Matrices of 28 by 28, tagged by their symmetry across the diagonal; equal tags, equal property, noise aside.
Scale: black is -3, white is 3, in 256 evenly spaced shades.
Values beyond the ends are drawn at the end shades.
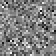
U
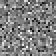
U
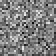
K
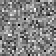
K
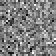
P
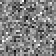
P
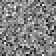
K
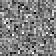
U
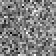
P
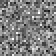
K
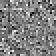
U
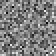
K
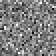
P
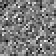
K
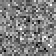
U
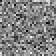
P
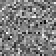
P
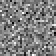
U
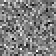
P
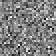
U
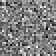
U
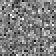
P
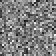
P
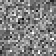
K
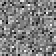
K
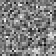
K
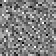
U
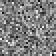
U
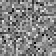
K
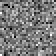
P
